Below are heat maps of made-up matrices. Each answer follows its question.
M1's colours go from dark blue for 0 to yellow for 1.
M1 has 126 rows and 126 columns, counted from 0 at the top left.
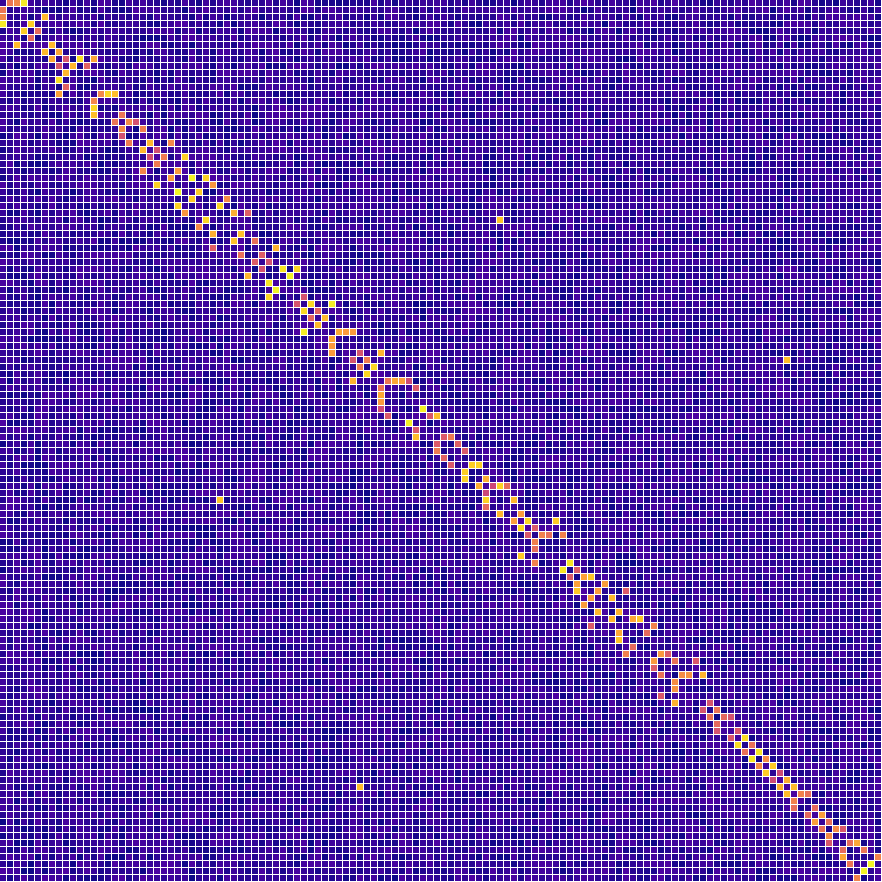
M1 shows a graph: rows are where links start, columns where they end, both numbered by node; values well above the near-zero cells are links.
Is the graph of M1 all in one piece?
yes
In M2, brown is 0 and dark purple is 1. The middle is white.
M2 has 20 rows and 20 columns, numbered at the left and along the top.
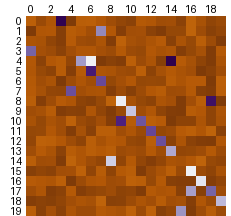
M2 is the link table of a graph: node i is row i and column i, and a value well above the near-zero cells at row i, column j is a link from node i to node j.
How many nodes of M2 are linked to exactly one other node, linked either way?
3
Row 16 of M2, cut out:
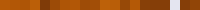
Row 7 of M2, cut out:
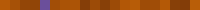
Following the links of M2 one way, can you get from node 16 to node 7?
no
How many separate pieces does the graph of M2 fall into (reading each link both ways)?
3
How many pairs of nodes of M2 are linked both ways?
3
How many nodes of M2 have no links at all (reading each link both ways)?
1
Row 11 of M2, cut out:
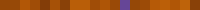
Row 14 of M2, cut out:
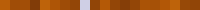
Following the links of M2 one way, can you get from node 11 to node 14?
yes
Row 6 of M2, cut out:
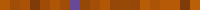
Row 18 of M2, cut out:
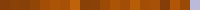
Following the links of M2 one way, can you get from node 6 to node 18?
yes
